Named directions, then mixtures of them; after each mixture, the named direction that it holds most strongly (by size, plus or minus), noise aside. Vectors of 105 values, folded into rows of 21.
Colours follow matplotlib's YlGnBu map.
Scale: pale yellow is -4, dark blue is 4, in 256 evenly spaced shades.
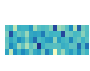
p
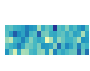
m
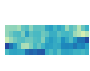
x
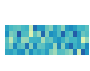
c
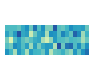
c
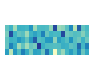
p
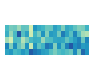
c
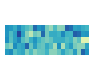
c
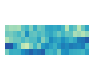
x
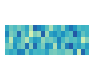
c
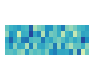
c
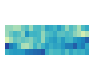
x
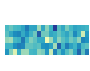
m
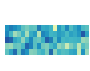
m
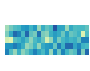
m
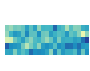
x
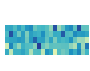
p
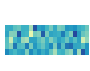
c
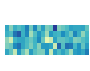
m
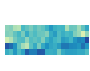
x
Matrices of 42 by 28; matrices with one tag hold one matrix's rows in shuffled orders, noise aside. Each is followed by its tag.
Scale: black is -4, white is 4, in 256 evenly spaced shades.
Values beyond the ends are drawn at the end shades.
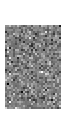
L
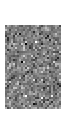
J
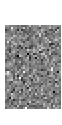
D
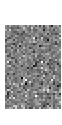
J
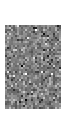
J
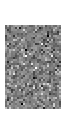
J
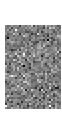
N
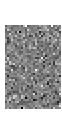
J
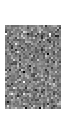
N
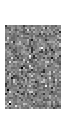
L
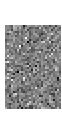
D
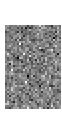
D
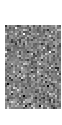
N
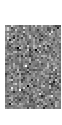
D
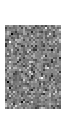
L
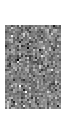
D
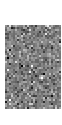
L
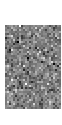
D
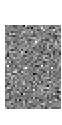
J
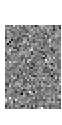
L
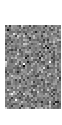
N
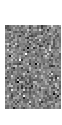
D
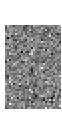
L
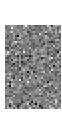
D
